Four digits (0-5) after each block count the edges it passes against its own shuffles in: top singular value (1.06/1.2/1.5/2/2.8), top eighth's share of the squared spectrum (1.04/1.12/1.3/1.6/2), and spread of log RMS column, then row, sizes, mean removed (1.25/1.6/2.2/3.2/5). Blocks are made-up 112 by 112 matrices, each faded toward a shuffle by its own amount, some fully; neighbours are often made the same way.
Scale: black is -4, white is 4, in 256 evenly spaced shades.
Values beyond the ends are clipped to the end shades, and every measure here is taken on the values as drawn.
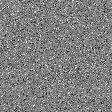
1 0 0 0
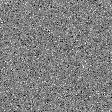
1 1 0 0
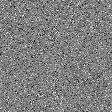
1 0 0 0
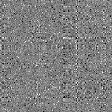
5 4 2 2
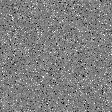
0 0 0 0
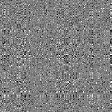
5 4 3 3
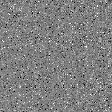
3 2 1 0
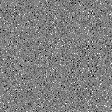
4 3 2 1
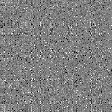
4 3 2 2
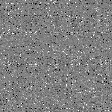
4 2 1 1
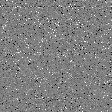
3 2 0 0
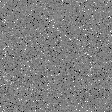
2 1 0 0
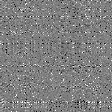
4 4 2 3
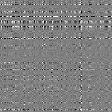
5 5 3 4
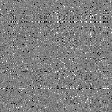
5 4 2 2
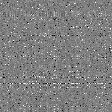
4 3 1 2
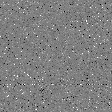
3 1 0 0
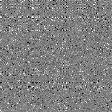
4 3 2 3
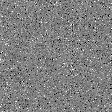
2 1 0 0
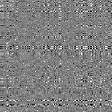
5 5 3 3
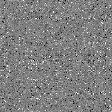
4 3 2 1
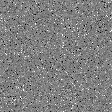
1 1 0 0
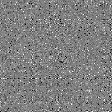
4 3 2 2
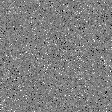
2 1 0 0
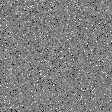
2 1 0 0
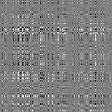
5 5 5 4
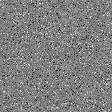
2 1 0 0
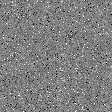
0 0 0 0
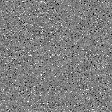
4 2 1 1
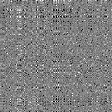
5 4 3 3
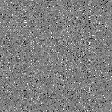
4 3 2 1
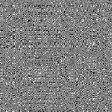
5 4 3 3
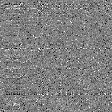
4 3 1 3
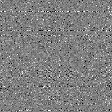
4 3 2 3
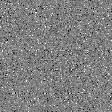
3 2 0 1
